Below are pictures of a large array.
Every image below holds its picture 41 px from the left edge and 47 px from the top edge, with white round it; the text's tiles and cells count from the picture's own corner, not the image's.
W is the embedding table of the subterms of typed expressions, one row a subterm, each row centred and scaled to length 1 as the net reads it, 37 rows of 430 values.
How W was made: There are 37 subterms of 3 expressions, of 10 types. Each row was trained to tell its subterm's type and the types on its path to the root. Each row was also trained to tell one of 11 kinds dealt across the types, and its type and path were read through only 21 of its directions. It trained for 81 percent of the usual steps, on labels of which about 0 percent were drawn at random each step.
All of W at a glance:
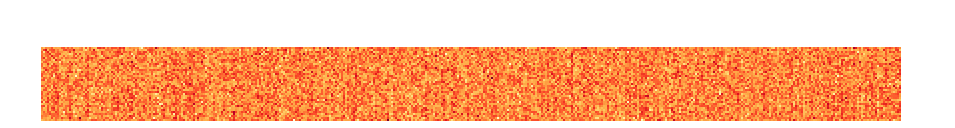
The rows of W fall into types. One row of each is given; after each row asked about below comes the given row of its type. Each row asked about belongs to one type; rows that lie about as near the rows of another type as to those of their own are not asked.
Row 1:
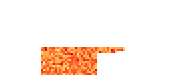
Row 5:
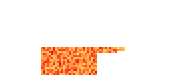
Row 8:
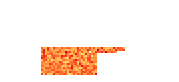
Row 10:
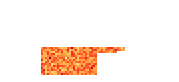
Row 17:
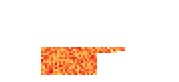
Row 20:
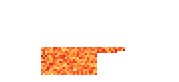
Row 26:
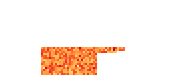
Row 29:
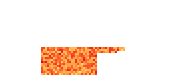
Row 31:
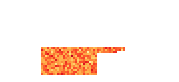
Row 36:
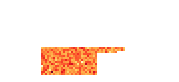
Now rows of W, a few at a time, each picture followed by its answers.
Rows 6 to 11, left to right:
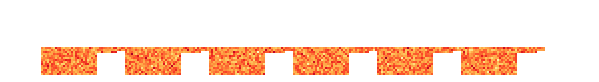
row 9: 31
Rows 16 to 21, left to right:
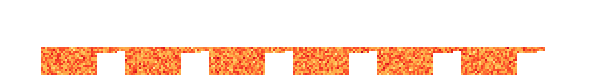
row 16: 29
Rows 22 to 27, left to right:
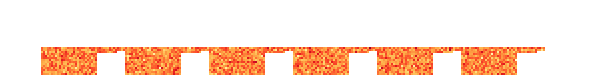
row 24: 20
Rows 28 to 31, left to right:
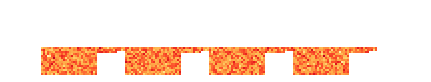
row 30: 31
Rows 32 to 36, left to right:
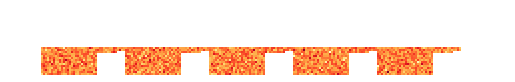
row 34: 20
